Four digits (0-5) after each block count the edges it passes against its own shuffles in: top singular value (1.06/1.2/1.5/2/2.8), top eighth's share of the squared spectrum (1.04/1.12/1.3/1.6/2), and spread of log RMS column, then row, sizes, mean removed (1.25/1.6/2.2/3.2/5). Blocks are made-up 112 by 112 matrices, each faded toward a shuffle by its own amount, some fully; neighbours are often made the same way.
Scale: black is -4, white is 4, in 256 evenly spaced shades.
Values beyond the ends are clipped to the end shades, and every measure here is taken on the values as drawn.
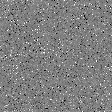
0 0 0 0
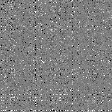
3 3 3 3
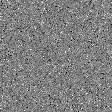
0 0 0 0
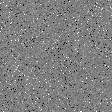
0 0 0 0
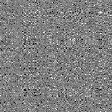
4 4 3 2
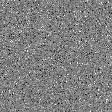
1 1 0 0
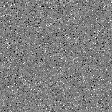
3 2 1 1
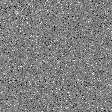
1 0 0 0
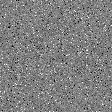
1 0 0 0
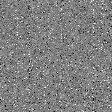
1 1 1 0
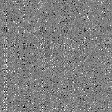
4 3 2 1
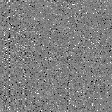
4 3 2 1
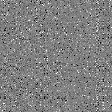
4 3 2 1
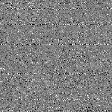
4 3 1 3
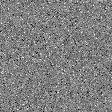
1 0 0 0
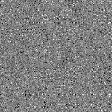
4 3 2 2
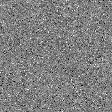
2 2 0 0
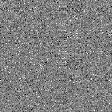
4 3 1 2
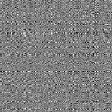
5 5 3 4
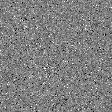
3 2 0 1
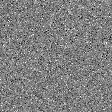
1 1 0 0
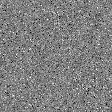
2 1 0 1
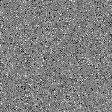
3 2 1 0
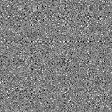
4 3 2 2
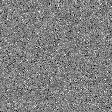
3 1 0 0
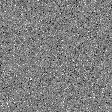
1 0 0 0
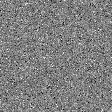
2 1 0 0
